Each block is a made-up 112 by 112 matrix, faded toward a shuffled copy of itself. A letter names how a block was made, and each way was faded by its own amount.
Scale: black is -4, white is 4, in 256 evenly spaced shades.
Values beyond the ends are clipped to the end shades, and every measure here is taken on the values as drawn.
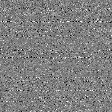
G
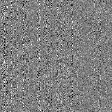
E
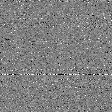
G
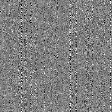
E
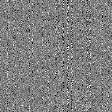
E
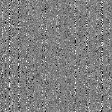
E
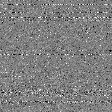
G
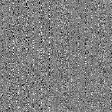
E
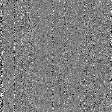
E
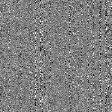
E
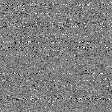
G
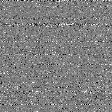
G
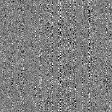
E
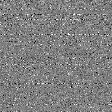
G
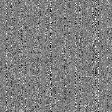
E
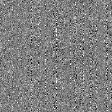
E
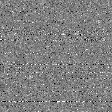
G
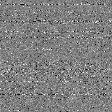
G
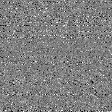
G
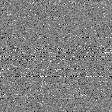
G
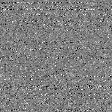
G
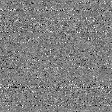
G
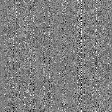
E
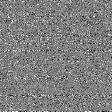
G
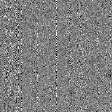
E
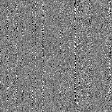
E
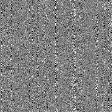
E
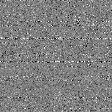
G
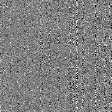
E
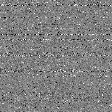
G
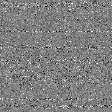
G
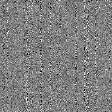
E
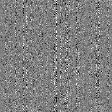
E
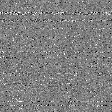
G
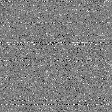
G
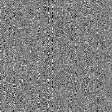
E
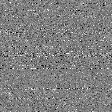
G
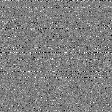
G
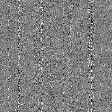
E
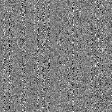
E
